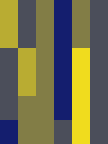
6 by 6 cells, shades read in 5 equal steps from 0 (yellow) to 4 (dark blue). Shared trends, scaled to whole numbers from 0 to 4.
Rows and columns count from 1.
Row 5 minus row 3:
0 1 0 0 0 0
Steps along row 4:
down up up down up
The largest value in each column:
4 3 2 4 2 3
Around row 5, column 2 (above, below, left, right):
1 2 3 2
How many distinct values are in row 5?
4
